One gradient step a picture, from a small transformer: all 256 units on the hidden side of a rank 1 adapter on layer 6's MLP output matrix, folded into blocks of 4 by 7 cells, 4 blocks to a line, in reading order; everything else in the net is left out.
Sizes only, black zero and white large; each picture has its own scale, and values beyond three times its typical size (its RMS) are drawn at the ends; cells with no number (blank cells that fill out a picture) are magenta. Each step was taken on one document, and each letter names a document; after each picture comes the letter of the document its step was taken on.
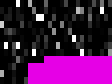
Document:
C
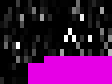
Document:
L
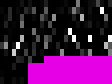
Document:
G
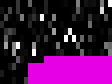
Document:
C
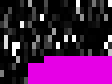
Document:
C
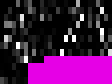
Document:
L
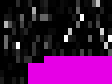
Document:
L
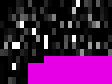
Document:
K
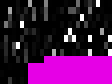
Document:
G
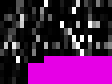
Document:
K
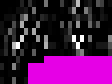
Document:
K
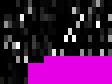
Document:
L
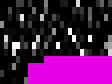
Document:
C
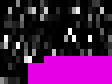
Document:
L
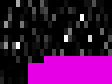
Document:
G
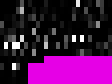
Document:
K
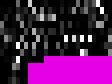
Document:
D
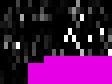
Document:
L
